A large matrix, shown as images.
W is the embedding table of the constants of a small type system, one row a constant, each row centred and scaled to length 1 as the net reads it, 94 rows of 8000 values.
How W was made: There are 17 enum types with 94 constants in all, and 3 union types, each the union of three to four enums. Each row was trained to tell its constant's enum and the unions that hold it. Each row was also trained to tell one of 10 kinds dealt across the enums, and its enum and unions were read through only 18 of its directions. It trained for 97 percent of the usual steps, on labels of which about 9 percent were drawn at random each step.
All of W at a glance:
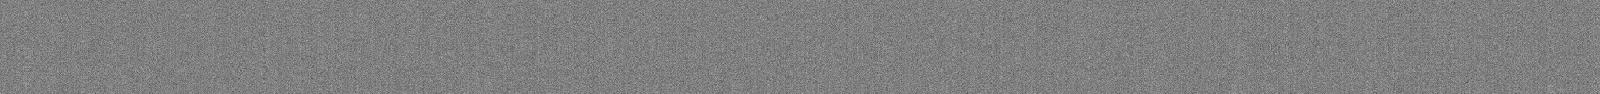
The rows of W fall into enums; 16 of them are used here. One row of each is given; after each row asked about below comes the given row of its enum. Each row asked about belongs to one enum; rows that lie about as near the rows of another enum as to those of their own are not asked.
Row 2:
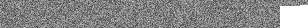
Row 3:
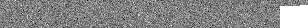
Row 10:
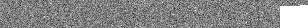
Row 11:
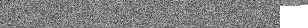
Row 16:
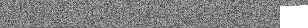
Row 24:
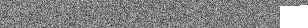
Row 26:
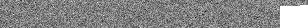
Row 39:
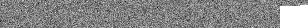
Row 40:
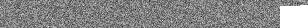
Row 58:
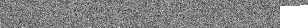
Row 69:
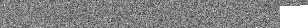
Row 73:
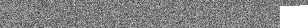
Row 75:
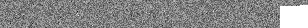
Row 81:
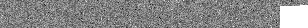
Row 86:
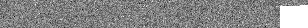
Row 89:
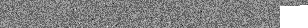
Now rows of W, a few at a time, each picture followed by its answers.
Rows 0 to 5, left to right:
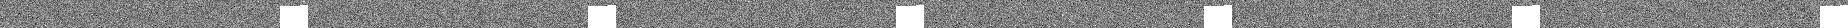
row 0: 40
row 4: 16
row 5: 58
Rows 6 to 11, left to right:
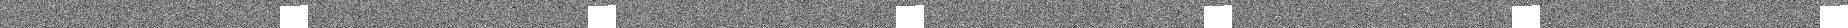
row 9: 24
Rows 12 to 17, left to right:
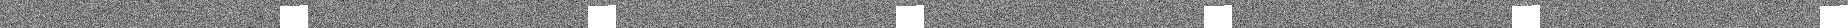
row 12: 73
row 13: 58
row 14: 89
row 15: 89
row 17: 24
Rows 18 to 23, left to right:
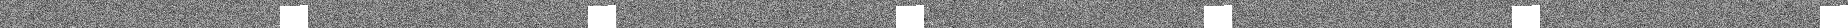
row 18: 40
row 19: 26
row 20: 2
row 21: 86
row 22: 86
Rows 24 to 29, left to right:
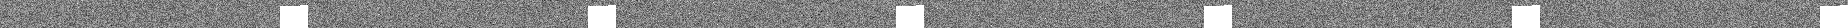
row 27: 81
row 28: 86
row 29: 24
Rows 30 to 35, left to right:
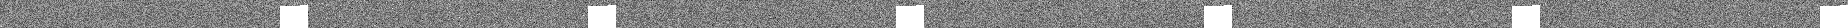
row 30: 89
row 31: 10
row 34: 81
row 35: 24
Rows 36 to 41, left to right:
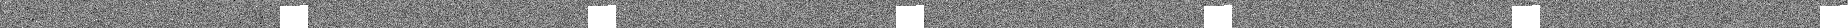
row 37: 73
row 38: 2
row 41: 24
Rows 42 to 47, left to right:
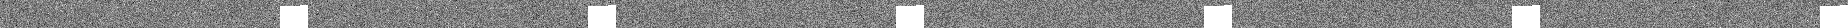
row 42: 58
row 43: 11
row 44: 40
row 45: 75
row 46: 40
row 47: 86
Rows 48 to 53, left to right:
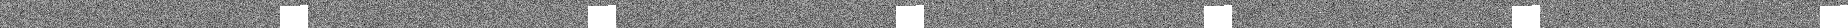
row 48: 75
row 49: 40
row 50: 16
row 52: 10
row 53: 2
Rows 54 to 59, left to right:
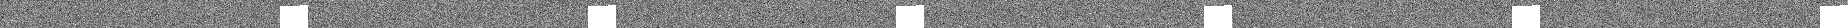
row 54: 73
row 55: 2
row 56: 16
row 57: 58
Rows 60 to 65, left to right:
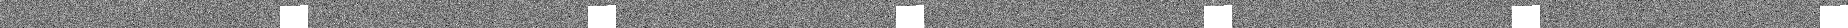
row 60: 2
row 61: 24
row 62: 75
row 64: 86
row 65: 16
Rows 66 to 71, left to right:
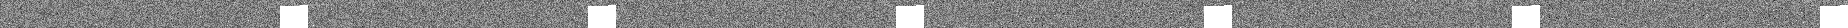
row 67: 75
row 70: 89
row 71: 89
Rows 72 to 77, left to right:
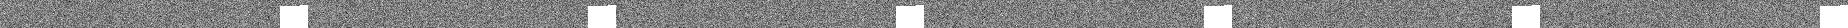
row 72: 10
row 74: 89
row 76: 73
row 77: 40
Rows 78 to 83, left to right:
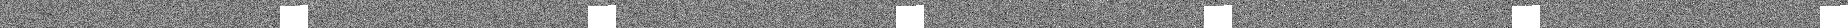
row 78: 75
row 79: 16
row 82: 73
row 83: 69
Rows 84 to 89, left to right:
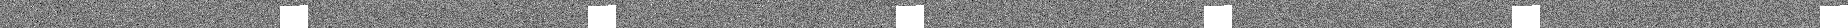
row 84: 10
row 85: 81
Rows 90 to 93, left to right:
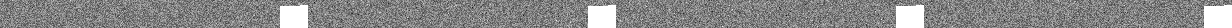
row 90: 86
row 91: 75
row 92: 81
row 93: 2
